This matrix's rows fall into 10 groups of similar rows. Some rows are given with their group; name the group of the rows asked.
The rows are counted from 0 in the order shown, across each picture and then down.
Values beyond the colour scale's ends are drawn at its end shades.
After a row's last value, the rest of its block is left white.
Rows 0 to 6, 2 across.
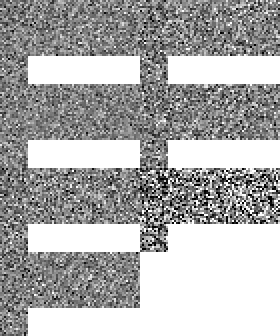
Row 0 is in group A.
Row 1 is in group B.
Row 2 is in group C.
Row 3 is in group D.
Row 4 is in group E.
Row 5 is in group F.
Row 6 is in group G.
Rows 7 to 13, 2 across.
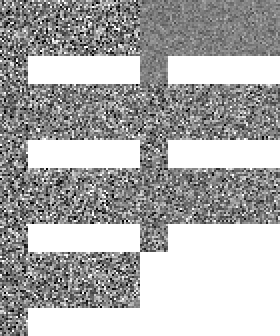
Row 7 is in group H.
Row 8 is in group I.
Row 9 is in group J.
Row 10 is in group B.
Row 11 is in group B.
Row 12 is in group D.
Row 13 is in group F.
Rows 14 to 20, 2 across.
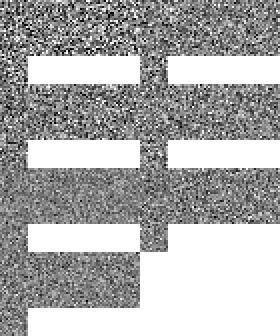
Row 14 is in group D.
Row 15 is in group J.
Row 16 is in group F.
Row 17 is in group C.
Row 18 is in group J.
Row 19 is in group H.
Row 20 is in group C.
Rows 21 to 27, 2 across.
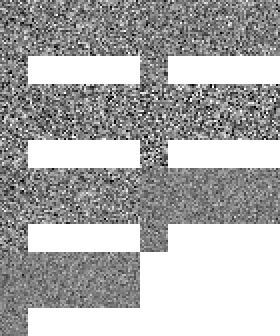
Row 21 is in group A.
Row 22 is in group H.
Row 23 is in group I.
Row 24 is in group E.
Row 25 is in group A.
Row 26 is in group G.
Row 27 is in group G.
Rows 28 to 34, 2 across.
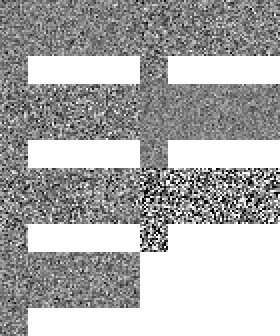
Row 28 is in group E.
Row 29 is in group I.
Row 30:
H
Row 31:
E
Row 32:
I
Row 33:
J
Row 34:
D
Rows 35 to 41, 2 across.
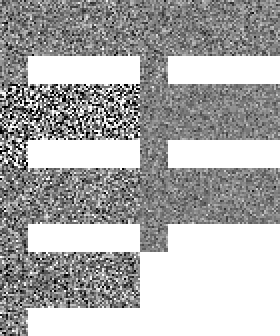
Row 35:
I
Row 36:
I
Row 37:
J
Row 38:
J
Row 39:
B
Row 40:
F
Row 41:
F
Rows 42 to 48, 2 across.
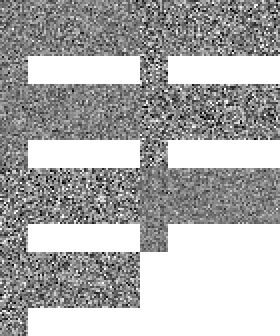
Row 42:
E
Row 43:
E
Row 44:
D
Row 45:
I
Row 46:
C
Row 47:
F
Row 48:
C
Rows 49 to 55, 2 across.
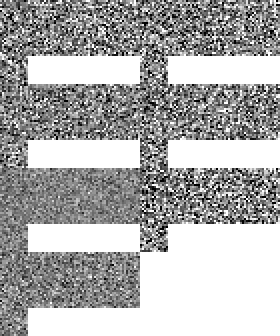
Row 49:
B
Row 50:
I
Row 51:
D
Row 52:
A
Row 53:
E
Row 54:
A
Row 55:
I
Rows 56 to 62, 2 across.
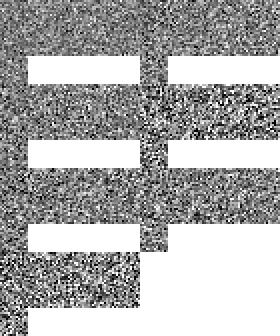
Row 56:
B
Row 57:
A
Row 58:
H
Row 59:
D
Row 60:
A
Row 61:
D
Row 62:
E
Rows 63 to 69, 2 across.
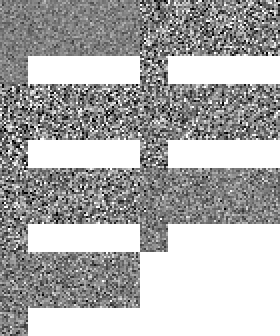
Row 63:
G
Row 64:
B
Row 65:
J
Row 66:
D
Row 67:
D
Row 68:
B
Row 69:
H
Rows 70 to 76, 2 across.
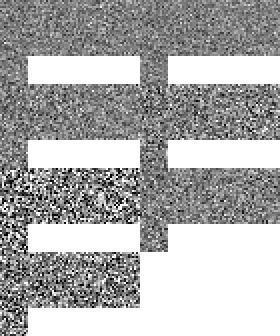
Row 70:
B
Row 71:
H
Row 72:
J
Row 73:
F
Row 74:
J
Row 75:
B
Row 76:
H
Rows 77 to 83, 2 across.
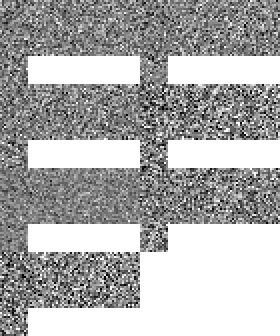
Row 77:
J
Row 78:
G
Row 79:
B
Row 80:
A
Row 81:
A
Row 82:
E
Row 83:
G
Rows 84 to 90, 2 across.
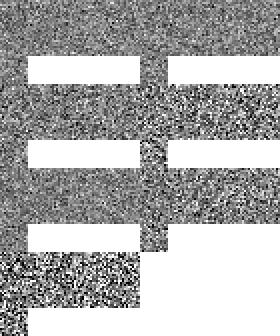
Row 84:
F
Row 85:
D
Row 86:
I
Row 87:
C
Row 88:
F
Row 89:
G
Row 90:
B
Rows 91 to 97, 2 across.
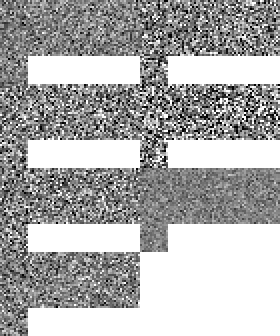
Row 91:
G
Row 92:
F
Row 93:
C
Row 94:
I
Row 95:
J
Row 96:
I
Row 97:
A
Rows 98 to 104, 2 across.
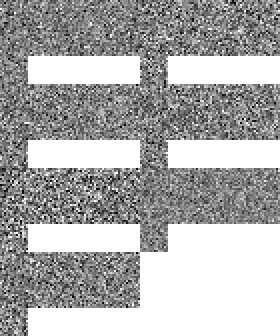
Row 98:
G
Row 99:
C
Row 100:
J
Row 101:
F
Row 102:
E
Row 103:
J
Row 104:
J
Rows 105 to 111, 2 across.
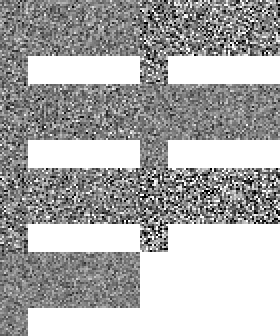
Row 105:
D
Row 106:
B
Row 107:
H
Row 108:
D
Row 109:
B
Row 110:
E
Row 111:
I
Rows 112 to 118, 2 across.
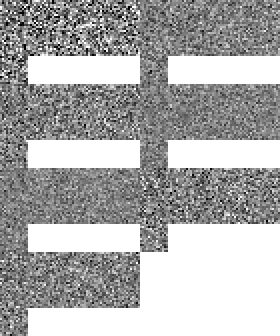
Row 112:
A
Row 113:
A
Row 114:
F
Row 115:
F
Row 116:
B
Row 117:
B
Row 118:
E
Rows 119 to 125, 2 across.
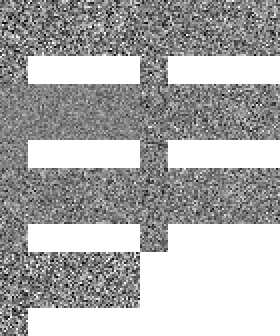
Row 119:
I
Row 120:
I
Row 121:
C
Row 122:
F
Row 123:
I
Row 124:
G
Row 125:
J
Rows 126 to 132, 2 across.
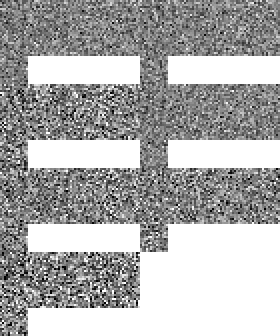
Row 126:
F
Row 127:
B
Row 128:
B
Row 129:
G
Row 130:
F
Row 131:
E
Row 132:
A
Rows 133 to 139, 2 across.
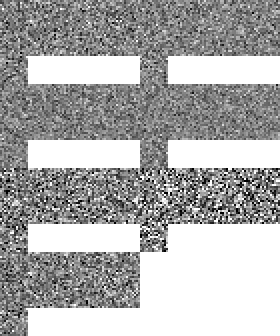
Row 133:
F
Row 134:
C
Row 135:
I
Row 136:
J
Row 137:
H
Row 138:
C
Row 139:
F
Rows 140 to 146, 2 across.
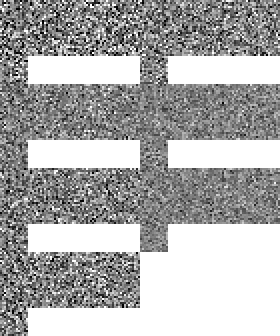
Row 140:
H
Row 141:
I
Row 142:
B
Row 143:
D
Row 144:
H
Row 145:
I
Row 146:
B
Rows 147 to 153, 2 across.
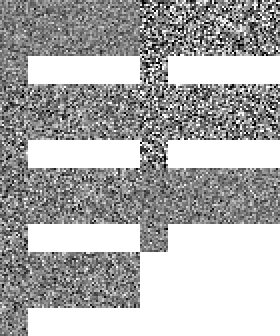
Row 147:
D
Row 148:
E
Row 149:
A
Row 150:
C
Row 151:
E
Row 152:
G
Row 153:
I
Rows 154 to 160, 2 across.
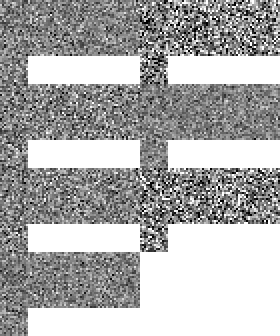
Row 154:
J
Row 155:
F
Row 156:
B
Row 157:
I
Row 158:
E
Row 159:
B
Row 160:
F
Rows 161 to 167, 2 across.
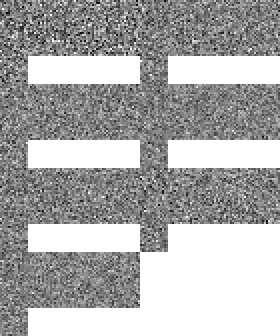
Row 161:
H
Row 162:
H
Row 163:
C
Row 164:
B
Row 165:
H
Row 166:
B
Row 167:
E
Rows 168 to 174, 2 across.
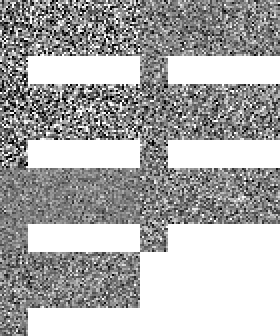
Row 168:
J
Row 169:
I
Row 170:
A
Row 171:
G
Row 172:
B
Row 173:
C
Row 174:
D
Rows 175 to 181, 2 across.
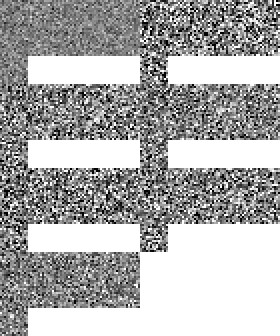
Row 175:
J
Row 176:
J
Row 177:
D
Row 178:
A
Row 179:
H
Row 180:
D
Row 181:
H
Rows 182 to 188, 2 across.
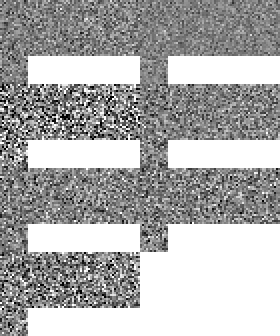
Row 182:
G
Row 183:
C
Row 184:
I
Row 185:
A
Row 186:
B
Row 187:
E
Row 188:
I
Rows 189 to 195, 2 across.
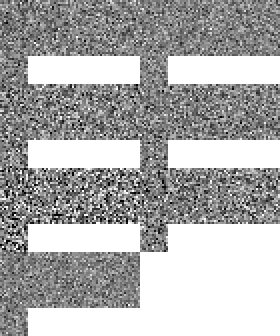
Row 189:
F
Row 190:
C
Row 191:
E
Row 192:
H
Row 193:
D
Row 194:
F
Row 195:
B
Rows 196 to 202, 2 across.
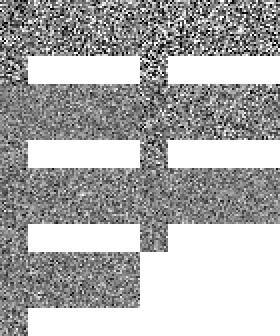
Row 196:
B
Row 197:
C
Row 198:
E
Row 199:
B
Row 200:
A
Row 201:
J
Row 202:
J
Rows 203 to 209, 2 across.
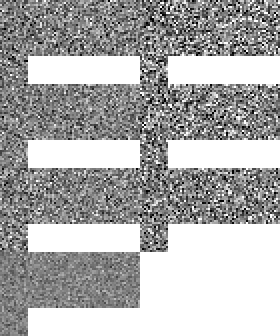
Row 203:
G
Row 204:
A
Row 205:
I
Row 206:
B
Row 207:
J
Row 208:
H
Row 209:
A
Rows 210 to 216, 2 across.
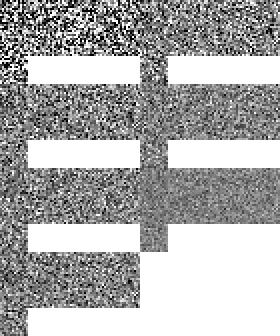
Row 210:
E
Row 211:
F
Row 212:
F
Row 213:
B
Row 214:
J
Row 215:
F
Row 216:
F
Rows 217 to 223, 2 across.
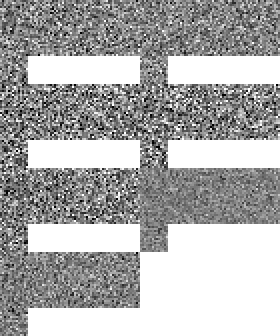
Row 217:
J
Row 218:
C
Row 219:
E
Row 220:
J
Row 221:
H
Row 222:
F
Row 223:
G
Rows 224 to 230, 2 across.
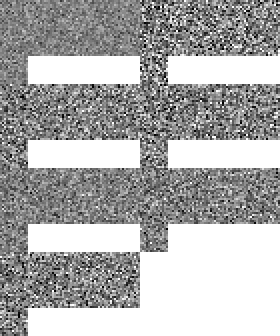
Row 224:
C
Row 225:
J
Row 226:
A
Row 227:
D
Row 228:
A
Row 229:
H
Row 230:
F
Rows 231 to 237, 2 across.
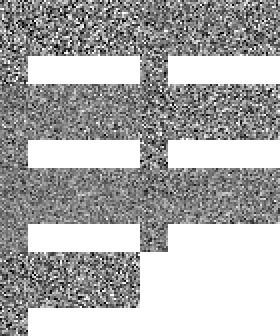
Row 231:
D
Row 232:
H
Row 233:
A
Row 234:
A
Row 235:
A
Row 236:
A
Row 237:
A
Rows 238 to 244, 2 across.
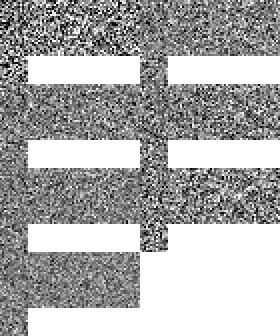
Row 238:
E
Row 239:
F
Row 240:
F
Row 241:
H
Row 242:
B
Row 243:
E
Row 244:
J
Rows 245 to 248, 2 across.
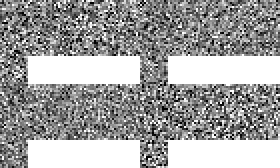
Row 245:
I
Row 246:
G
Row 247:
B
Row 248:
D
